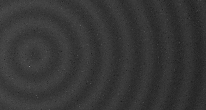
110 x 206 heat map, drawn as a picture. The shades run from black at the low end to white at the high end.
Average level on the scale: 20%. Rings: centred on the middle left. Slope: up to the left. Odd rows or columns: none.
